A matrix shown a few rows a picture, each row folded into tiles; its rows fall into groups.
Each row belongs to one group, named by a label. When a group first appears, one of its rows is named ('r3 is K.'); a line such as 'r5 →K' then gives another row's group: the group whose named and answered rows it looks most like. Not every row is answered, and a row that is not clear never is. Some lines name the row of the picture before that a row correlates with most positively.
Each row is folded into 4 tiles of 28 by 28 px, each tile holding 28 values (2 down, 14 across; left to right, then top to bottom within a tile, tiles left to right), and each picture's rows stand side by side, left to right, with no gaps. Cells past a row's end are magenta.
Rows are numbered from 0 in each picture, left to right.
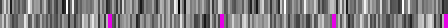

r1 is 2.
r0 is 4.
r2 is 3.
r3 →4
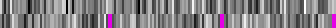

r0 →2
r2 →3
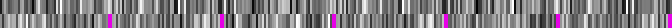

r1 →4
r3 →4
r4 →2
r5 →4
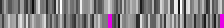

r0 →3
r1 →2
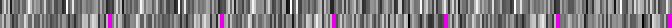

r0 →4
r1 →4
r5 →3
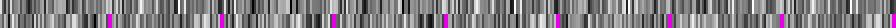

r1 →4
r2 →2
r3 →2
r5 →2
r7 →4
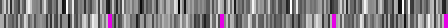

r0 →4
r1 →2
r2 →4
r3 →4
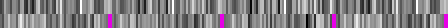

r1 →3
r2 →3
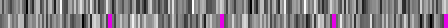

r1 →3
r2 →3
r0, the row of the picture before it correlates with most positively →2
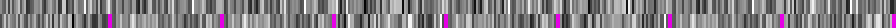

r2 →3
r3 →2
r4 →3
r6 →3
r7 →4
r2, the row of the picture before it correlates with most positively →1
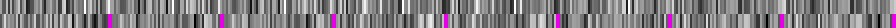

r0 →2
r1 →3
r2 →3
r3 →4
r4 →4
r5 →2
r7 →2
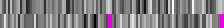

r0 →2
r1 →3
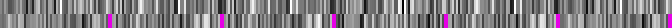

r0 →3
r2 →4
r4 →4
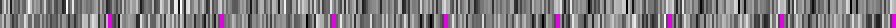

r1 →2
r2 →3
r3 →2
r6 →2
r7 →2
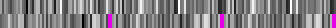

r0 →3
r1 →4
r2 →4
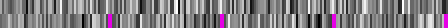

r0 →3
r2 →2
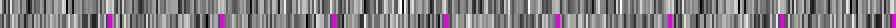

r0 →2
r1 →2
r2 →3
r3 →2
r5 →3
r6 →2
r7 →2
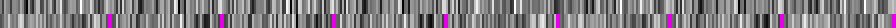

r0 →3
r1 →2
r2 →2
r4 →4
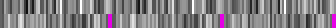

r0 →3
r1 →3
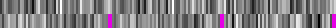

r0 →3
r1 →3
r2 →2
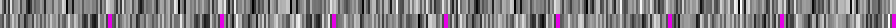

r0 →2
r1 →2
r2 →2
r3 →3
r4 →2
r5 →3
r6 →2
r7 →2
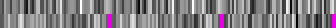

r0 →3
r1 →3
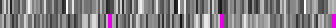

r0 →4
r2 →3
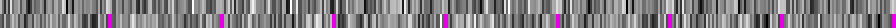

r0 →2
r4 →3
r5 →2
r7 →2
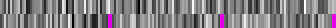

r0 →2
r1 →3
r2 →3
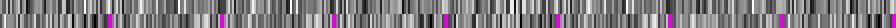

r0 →2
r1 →4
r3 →2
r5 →4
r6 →3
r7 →2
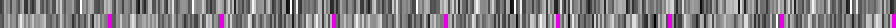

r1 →3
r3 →3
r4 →4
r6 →2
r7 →4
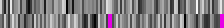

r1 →2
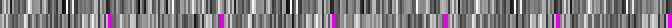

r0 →4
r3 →3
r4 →4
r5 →4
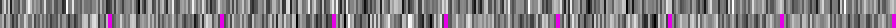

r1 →3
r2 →2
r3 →2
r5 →2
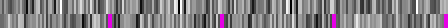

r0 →3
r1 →2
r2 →2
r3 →3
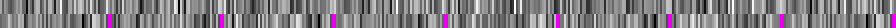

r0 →3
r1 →2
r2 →2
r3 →3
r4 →4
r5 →2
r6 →3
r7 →3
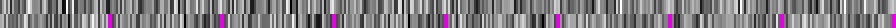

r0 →4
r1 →2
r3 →2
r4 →2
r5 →3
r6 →2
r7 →3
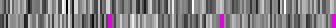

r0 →2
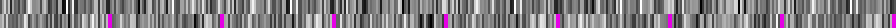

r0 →4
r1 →3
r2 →4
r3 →2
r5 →3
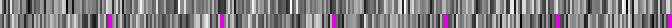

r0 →2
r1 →4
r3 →2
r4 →2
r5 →2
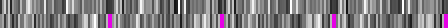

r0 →4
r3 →4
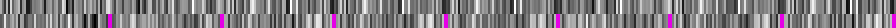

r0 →2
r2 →4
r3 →4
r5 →3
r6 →4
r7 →4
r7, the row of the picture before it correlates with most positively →1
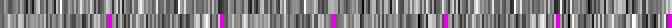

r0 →3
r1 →4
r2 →3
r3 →3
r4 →4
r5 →2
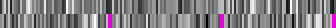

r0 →4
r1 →2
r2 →4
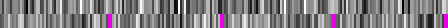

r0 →3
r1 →4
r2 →3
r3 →2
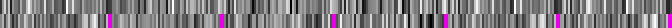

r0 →4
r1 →3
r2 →2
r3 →2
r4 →4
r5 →4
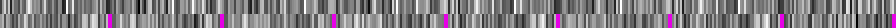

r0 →4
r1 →3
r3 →3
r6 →4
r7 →2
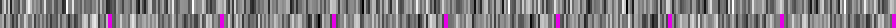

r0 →4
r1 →3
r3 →3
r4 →3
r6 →3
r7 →3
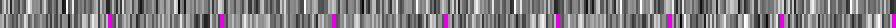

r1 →2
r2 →3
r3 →3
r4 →4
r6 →2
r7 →4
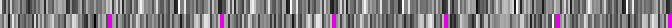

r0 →2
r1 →4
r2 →4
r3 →4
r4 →2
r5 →4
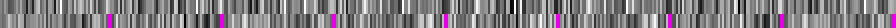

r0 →3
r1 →2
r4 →4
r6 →2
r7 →3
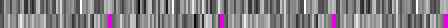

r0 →3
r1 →3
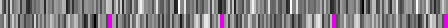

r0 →2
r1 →4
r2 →4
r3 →3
